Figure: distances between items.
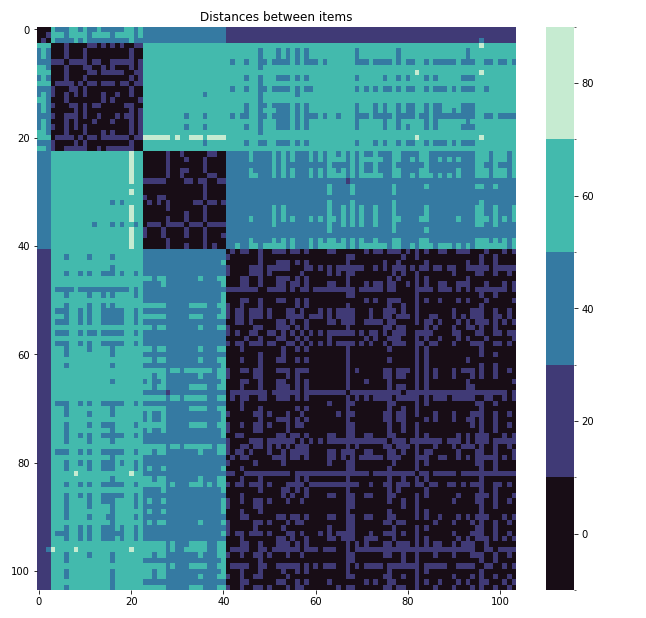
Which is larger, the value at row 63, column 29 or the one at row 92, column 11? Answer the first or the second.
the first
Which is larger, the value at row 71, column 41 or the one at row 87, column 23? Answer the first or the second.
the second
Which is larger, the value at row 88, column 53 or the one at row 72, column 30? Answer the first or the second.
the second
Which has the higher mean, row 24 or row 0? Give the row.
24
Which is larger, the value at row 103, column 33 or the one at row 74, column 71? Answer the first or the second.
the first
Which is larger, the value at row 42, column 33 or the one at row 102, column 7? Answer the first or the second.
the second
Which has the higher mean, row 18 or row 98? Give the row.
18
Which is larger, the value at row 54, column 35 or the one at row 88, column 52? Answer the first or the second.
the first
